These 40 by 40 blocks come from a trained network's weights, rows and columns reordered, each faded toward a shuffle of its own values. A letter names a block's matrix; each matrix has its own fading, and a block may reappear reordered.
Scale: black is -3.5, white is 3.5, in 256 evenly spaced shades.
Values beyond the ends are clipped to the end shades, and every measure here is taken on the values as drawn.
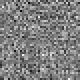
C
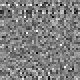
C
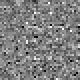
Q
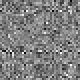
C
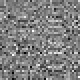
C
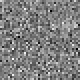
Q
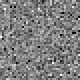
Q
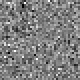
Q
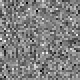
Q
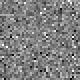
Q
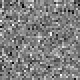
Q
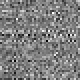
C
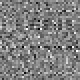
C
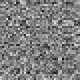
C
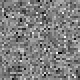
Q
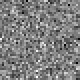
Q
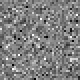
Q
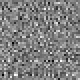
C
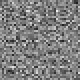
C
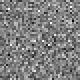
Q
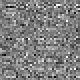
C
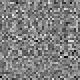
C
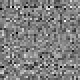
C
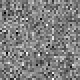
Q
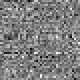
C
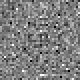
Q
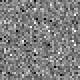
Q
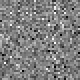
Q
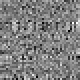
C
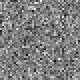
Q
